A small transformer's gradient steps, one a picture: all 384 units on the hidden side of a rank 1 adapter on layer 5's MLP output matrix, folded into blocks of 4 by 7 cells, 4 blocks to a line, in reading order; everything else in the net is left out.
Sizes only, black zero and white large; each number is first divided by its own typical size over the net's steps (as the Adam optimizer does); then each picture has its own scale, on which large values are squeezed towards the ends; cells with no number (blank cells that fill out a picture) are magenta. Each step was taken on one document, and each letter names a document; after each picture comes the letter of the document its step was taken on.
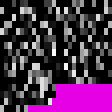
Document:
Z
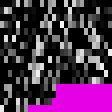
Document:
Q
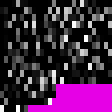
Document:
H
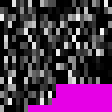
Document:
Z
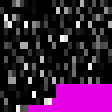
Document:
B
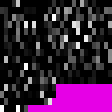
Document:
H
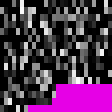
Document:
Z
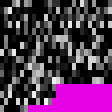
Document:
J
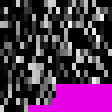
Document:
Q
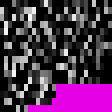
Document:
Z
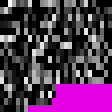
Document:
J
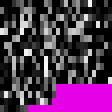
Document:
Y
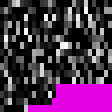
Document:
Q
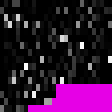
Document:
B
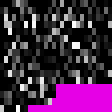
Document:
H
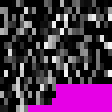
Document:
Y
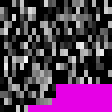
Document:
Z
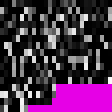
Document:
Y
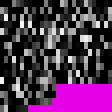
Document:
Y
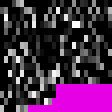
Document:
H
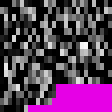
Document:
Z
